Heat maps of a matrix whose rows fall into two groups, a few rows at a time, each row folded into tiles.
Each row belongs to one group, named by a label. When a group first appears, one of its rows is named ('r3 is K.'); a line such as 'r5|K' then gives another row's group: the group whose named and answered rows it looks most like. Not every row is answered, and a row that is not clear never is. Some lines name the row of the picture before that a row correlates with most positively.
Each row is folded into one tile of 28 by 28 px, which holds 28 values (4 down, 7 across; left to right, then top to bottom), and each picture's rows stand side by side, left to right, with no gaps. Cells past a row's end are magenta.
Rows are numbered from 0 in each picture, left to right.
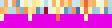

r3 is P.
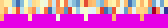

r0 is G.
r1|P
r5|G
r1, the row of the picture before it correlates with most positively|3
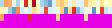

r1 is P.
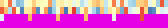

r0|G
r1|P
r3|P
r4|G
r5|P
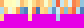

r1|P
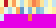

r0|P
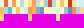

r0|P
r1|P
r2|P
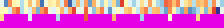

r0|G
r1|G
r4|G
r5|G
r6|P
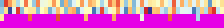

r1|G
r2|G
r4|P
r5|G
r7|G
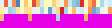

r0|P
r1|P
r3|P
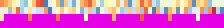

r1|P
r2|G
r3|P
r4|P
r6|P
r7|G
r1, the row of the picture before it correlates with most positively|0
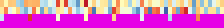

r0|G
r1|P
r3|G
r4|P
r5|G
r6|G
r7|G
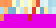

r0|P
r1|P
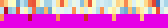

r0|P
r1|P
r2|P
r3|P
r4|P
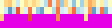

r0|P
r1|P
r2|G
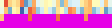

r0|P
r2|G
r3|P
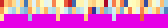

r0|P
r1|G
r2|P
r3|P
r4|G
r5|G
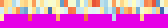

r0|G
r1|P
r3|P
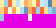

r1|G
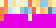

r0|P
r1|G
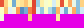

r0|G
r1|P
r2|P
